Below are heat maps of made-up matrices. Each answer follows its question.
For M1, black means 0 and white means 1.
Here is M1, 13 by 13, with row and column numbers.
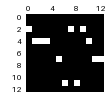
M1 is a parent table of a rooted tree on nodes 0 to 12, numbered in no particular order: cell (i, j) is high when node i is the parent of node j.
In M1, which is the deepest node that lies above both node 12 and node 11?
7
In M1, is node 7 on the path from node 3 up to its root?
no
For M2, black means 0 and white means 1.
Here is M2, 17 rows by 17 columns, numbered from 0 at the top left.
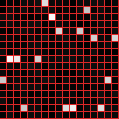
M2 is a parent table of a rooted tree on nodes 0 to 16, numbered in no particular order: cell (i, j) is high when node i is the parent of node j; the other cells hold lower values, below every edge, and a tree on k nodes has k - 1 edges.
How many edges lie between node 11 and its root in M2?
1
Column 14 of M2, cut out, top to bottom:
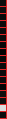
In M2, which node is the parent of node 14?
15
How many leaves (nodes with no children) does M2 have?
9
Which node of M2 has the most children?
15
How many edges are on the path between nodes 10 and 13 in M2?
6
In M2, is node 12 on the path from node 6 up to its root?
no
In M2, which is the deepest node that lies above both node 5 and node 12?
8
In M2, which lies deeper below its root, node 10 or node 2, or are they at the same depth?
node 10
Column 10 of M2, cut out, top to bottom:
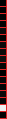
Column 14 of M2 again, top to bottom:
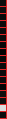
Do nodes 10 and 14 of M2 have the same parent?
yes
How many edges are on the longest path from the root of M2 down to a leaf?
3
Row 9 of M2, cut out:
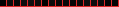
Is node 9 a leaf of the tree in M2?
yes
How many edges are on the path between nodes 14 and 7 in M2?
6
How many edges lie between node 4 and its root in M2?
0
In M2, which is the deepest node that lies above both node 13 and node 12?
8
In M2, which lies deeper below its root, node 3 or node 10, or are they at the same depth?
the same depth
